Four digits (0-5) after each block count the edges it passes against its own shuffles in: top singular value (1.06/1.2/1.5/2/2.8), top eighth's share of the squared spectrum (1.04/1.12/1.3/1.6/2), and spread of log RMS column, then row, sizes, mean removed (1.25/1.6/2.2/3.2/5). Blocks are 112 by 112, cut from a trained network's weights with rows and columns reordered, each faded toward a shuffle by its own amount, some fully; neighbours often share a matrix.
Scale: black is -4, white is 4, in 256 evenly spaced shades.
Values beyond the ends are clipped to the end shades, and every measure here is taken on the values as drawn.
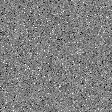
0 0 0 0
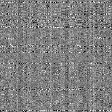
3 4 1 4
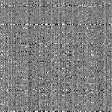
4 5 1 4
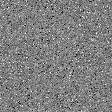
0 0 0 0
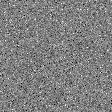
0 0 0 0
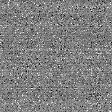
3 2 2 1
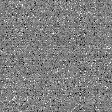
2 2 2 0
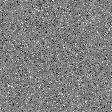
0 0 0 0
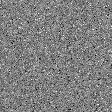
0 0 0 0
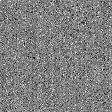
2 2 0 1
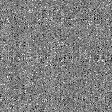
2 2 0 2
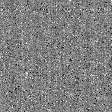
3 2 0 2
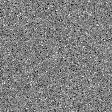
1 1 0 0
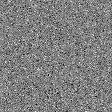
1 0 0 0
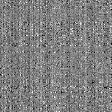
4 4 1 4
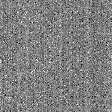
3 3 0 2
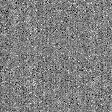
2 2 0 2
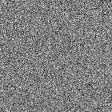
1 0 0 0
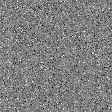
0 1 0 0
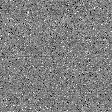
1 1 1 0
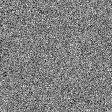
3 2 0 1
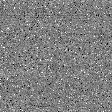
1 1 1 0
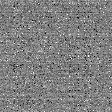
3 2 2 0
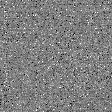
1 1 1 0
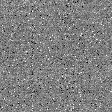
2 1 1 0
